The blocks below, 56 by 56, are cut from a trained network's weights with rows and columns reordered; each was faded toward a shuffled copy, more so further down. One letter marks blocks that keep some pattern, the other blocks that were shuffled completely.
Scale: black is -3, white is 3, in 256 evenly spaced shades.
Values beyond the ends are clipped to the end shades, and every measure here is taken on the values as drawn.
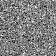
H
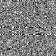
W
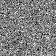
H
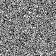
H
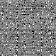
W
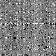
W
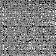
W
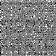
W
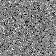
H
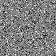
H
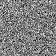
H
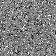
H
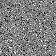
H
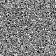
W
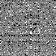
W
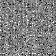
W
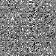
W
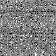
W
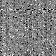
W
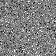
H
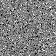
H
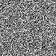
W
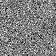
H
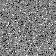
H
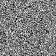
W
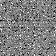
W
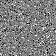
H
